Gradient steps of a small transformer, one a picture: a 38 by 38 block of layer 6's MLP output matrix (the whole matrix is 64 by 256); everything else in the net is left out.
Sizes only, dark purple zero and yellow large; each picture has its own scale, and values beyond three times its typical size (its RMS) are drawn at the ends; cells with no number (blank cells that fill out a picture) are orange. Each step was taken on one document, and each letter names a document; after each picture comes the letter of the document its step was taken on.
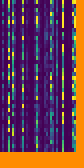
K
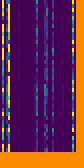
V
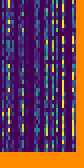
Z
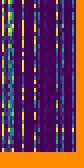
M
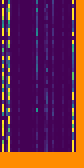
V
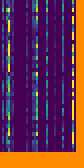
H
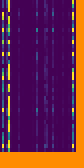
V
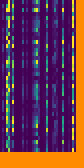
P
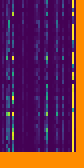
P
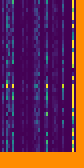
P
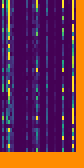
H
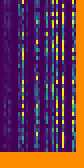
Z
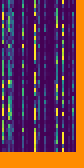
M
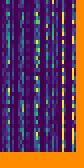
Z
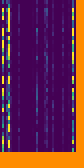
V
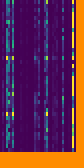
P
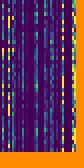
K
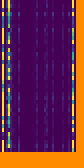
V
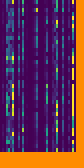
P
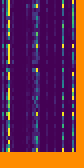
H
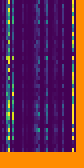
P
